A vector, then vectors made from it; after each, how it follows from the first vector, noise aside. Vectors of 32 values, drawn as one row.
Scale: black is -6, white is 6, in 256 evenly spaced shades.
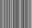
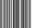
scaled up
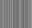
shrunk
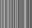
wrapped around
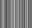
wrapped around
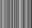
sign-scrambled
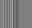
partly zeroed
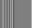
partly zeroed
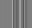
partly zeroed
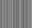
shrunk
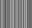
wrapped around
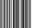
scaled up
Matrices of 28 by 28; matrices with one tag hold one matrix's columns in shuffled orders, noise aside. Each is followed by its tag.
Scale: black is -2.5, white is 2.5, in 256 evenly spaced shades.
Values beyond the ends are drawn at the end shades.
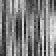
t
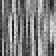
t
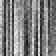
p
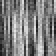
t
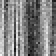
p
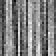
p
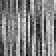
t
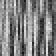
t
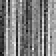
p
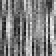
t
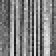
p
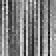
p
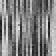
t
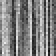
p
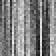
p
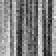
p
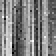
p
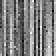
p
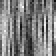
t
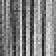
p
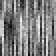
t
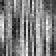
t
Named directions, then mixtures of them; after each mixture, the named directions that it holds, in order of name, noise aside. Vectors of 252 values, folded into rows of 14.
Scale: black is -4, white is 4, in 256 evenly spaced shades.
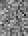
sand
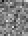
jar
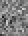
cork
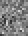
cork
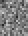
cork, jar, sand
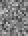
cork, sand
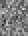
cork, jar, sand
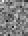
jar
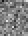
jar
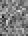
cork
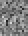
cork, jar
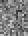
cork, jar, sand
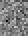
jar, sand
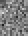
cork, jar, sand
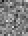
jar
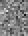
sand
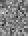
cork, jar, sand
